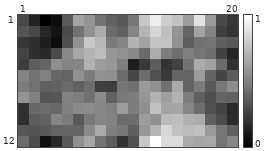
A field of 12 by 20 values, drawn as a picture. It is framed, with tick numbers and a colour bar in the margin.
Stripes: none. Grain: blotchy. Histogram: bell-shaped. Odd rows or columns: none. Ninth with the lowest average: top left.
